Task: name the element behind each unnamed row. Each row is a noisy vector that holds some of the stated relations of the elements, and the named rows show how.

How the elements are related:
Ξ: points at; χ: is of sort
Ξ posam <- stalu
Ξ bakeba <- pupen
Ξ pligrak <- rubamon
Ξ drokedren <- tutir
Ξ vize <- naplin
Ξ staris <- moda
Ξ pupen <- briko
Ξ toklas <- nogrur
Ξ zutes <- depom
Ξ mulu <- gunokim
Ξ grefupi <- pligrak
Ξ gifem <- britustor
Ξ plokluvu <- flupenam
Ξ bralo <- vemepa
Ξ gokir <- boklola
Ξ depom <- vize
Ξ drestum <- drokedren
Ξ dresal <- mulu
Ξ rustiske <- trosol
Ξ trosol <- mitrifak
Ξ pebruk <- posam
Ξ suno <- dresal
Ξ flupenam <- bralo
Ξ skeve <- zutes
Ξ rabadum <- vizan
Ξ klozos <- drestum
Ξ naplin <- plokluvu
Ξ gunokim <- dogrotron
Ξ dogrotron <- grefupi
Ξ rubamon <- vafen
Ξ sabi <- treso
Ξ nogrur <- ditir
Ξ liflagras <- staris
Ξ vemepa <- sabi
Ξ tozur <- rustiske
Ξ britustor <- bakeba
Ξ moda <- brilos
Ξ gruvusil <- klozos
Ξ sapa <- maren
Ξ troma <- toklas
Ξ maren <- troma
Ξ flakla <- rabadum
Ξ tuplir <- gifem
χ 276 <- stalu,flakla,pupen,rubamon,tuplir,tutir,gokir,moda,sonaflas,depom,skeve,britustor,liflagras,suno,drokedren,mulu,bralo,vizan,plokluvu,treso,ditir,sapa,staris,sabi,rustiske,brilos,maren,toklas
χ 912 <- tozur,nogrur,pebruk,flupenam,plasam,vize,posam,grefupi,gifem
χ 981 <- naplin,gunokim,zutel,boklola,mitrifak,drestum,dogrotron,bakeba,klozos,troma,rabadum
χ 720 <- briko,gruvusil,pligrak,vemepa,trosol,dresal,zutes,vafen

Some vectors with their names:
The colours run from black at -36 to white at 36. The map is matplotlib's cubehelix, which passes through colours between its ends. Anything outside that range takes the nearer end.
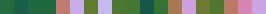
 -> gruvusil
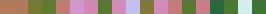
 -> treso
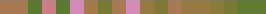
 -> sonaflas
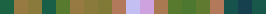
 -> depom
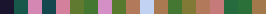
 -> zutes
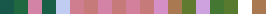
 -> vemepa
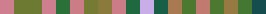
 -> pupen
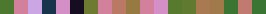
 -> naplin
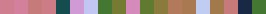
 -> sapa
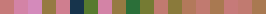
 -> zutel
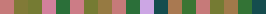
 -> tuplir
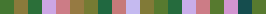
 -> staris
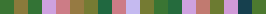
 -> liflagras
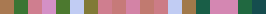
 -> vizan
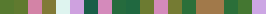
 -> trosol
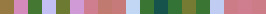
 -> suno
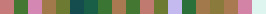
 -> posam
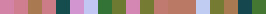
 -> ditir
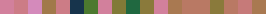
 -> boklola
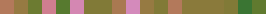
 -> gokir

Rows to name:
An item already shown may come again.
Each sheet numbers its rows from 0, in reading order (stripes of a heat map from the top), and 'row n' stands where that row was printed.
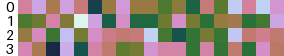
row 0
gunokim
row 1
trosol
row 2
suno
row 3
rubamon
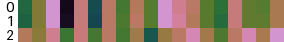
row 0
vize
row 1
vize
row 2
plasam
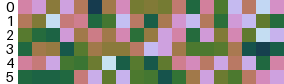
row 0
dogrotron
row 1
rabadum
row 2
pligrak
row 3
depom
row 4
nogrur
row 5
gruvusil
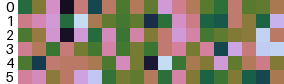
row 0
vize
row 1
tozur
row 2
flupenam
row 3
grefupi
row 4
briko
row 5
rustiske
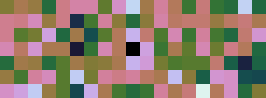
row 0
bralo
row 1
boklola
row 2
stalu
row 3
bakeba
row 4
skeve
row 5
flakla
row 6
troma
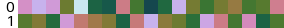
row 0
mitrifak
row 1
brilos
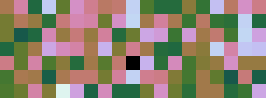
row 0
mulu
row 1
bralo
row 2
vafen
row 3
dresal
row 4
gifem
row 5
plokluvu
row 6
trosol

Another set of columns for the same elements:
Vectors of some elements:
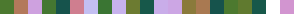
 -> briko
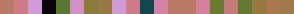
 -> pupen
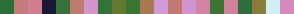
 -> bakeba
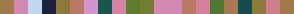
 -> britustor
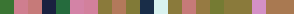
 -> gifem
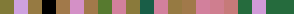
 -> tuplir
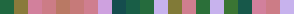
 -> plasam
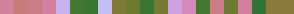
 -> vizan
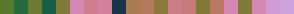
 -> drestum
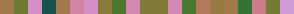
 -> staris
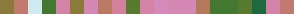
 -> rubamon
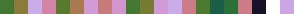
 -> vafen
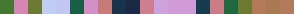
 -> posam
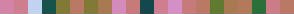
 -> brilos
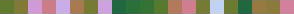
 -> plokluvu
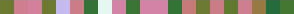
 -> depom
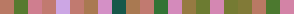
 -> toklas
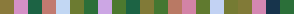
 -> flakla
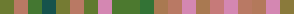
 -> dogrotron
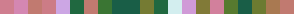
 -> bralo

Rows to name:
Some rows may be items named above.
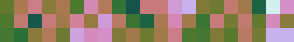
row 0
mitrifak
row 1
trosol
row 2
pligrak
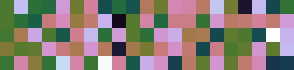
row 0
suno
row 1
rabadum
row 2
briko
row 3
flupenam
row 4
skeve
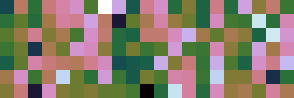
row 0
zutes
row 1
tozur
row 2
mitrifak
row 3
dresal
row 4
plasam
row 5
flakla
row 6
vemepa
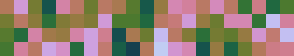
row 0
mulu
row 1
boklola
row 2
grefupi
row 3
nogrur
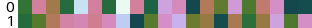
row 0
skeve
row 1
vize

